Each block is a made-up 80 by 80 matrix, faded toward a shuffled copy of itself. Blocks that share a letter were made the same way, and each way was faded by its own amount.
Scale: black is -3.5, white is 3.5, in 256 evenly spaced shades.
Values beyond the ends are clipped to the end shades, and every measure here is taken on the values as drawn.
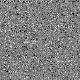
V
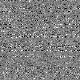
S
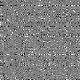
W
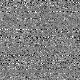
S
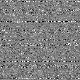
S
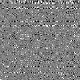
W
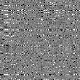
W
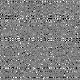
W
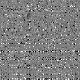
W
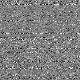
S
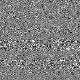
S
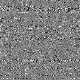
S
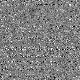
S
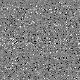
V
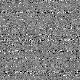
S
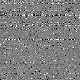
W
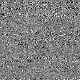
S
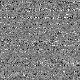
S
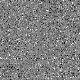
V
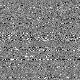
S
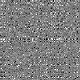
W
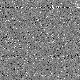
V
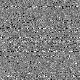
S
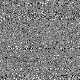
S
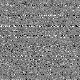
S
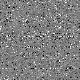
V
